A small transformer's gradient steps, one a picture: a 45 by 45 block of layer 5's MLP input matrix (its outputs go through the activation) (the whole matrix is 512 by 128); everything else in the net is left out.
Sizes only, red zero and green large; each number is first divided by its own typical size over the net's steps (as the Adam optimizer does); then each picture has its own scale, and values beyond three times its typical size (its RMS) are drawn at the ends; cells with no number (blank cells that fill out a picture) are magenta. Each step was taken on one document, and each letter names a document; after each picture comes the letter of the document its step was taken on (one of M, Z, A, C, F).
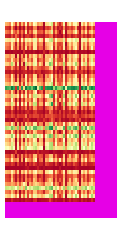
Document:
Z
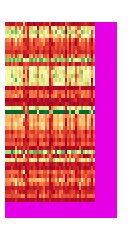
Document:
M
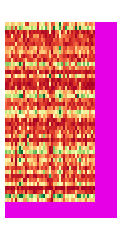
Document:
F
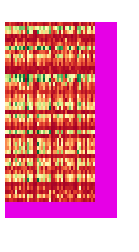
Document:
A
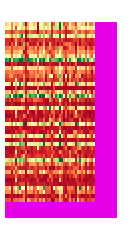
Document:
F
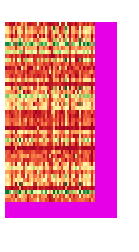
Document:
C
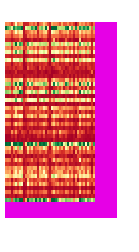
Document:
F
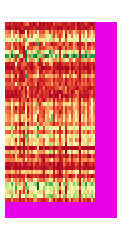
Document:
Z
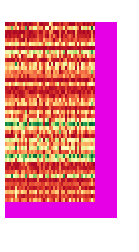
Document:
M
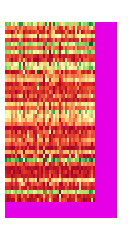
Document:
C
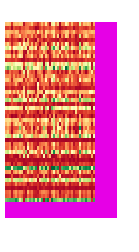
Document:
C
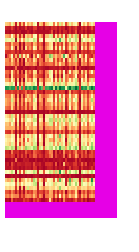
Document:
Z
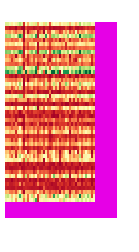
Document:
C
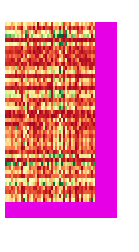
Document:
C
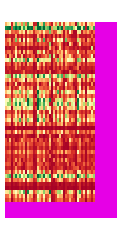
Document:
A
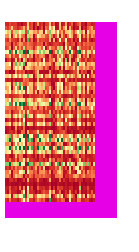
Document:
A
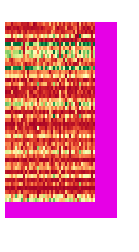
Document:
F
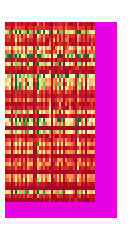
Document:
A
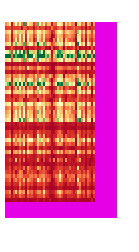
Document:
A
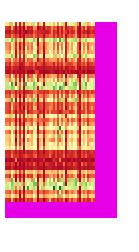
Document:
Z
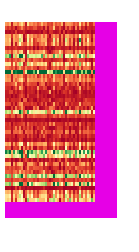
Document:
F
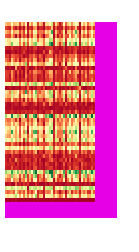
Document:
Z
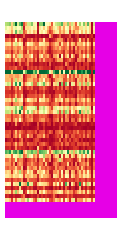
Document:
F
